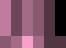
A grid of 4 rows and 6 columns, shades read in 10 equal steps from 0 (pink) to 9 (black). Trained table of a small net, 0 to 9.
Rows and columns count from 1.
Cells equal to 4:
4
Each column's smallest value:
2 3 0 3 6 6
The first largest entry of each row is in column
6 6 6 5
